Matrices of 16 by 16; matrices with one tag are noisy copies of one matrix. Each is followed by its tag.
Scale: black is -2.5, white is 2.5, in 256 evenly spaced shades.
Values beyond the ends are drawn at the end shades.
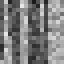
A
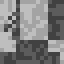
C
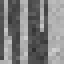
A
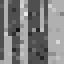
A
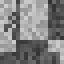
C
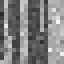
A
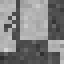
C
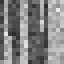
A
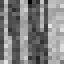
A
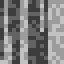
A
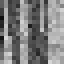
A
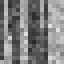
A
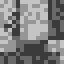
C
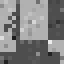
C
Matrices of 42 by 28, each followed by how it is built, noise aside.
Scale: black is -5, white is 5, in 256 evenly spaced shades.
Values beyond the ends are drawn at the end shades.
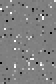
sparse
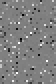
sparse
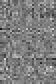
low rank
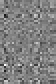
low rank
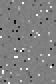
sparse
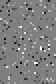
sparse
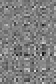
low rank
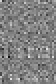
low rank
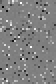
sparse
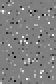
sparse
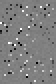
sparse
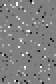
sparse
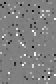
sparse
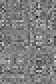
low rank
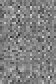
low rank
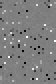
sparse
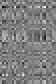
low rank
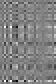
low rank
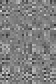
low rank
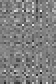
low rank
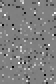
sparse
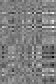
low rank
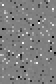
sparse
